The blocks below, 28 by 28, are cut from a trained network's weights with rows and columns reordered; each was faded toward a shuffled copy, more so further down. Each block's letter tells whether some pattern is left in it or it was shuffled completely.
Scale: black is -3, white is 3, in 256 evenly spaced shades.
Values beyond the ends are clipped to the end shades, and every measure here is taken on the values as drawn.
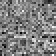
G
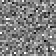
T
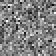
T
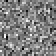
T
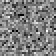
T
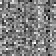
G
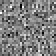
G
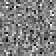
G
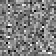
G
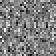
G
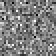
T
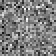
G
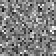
T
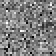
G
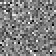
T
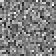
T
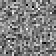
T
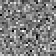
T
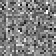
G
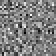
G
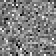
T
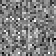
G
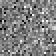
G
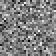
T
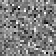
T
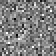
T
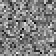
T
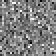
T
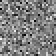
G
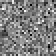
T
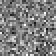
G
